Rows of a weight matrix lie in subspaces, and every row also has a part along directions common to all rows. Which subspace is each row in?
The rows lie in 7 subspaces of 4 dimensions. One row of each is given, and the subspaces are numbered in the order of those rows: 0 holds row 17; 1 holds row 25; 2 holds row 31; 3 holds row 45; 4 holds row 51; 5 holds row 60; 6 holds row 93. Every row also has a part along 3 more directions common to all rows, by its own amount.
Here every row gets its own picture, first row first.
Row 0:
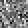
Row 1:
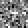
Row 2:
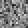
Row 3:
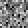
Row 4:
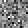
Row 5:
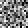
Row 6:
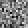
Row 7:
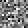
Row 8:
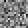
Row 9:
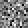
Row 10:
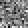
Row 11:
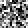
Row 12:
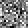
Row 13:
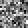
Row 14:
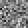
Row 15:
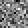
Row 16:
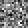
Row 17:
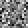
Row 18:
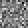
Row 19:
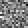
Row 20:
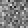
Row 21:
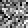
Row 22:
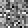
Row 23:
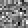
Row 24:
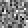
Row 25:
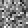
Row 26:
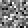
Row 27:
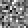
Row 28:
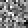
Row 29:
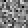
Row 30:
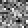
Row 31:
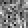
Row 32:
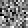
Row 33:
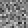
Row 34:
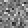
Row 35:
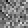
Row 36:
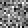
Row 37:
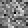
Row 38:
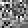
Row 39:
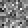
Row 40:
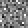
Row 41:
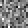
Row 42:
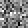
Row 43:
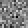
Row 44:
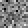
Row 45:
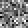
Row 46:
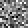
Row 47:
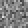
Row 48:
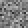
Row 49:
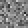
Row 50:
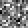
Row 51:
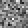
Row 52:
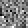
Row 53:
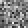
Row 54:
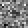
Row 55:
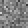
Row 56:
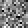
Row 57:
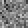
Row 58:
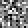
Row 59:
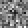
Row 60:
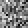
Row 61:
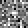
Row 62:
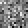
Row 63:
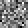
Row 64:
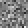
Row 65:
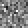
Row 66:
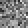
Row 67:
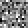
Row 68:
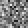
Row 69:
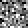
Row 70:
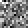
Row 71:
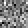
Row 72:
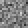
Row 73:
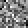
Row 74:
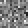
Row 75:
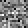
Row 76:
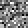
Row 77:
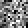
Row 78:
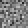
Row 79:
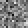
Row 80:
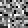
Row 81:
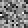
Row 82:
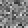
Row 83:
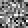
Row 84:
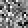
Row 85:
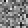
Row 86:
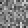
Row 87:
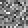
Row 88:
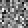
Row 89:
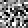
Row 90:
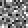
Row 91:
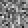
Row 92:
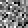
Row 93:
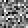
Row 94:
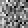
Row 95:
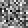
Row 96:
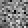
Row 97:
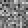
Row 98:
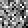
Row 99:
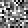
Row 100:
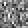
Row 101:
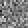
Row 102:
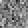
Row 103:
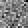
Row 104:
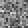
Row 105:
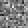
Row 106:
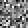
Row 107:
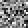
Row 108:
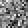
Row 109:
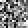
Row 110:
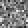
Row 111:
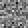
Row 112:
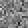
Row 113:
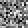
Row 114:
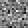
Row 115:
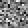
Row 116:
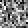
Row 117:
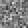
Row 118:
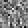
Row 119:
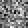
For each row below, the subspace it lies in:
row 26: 5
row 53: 2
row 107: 5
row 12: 2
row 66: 1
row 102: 4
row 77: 3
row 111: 1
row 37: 3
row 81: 3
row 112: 1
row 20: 5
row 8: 6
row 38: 0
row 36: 6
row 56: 1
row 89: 5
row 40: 0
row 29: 4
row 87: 4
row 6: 0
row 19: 3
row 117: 5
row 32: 2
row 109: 4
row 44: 4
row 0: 3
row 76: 1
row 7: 6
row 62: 2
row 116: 2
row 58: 5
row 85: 6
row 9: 5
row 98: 4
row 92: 4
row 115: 4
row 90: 3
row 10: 2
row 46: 0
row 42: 1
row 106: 6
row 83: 3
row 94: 5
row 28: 4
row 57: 3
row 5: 6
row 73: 4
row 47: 1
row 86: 6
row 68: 5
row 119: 3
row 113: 0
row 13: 1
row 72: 2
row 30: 0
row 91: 2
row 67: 0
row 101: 2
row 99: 2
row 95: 2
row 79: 4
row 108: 1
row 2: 3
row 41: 3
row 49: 4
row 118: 5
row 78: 0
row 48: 2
